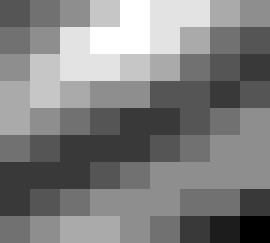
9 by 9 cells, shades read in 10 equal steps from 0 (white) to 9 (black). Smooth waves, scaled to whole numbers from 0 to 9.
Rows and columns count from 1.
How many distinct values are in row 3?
7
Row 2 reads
5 4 1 0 0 1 3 5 6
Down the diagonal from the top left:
6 4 1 4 7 6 4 5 9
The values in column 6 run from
1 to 7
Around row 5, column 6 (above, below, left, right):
6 6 7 6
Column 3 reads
4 1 1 3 5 7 7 5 3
